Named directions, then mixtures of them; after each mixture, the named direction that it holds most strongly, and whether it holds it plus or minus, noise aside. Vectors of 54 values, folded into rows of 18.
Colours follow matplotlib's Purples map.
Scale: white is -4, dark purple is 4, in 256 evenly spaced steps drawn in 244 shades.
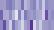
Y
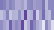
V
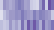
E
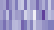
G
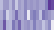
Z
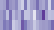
G, plus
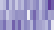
Z, plus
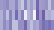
G, plus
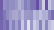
E, minus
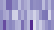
G, plus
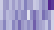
Z, plus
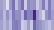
G, minus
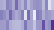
V, minus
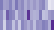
Z, minus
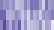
E, minus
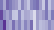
Y, plus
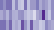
G, plus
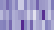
G, plus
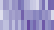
E, plus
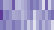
E, minus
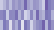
V, minus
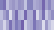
V, plus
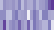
Z, plus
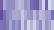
E, minus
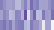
V, plus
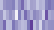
Y, plus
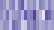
G, minus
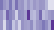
Z, minus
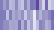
E, minus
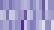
V, plus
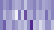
Y, plus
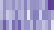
Z, plus
